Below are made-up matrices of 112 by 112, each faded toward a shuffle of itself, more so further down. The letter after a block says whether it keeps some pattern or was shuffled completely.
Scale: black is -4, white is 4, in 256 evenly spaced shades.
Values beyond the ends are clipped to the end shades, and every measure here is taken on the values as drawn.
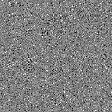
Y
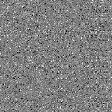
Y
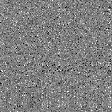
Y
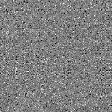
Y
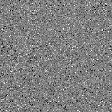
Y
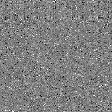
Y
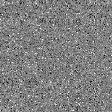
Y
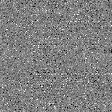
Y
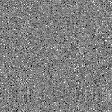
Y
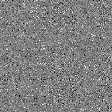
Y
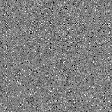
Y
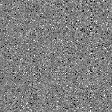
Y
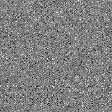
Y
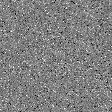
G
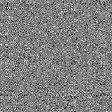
Y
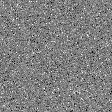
G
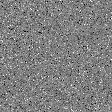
G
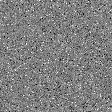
G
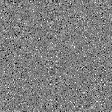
Y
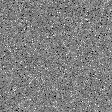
G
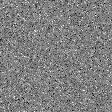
G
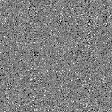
Y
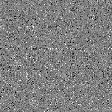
Y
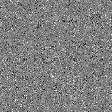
Y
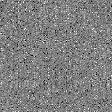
Y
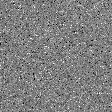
G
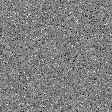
G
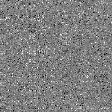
Y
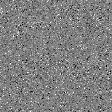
Y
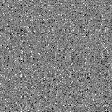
Y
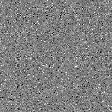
Y
